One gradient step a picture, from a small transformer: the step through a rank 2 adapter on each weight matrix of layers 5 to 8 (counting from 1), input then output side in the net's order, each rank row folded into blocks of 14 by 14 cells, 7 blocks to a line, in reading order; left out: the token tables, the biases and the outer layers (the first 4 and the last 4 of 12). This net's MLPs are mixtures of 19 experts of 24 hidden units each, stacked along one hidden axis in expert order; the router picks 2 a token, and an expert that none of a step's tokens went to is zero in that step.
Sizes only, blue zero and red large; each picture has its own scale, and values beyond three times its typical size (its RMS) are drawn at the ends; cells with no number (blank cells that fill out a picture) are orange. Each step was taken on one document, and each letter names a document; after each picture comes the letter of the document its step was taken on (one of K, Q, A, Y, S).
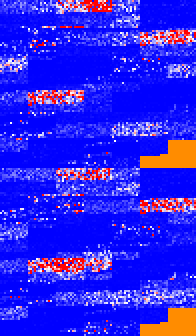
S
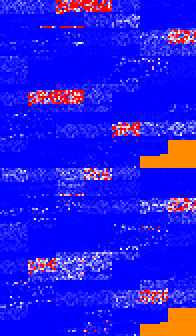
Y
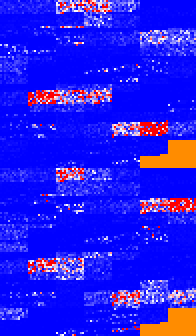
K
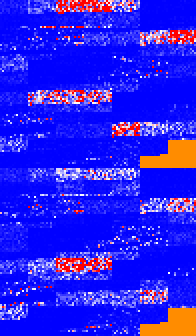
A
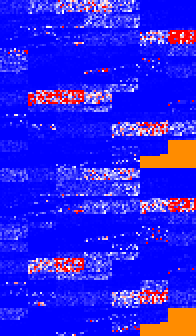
K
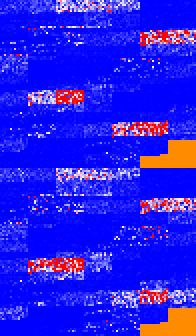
S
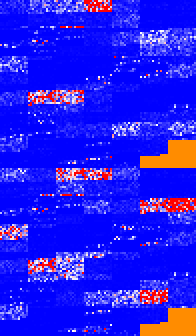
Y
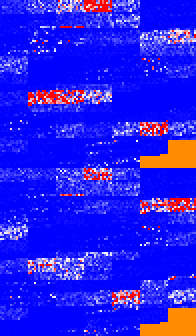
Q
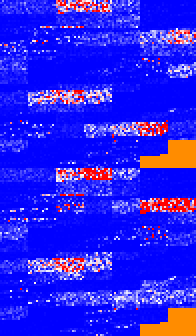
Q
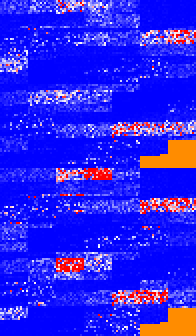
S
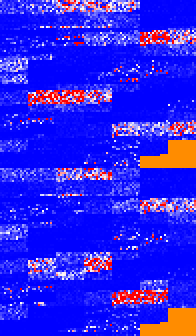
A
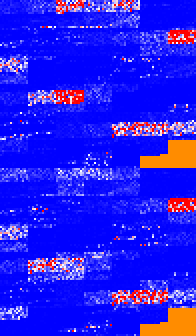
Y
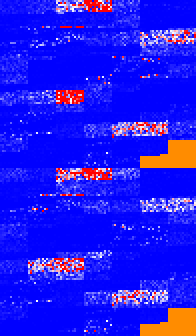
Y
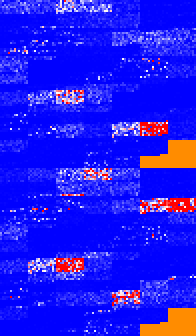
Q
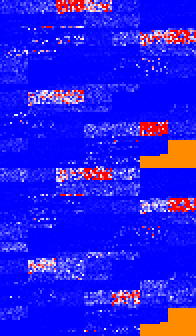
Q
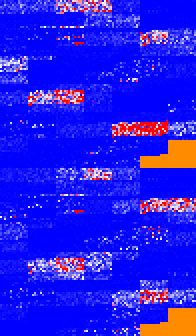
A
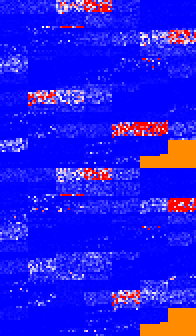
Q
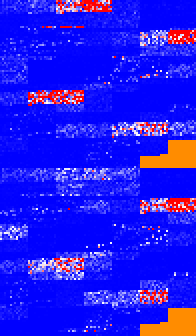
Y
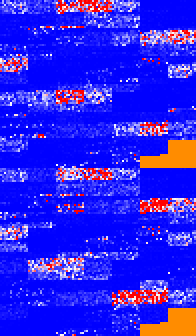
K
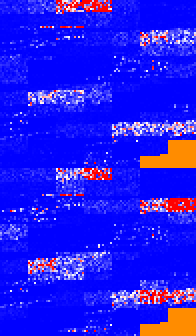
Y
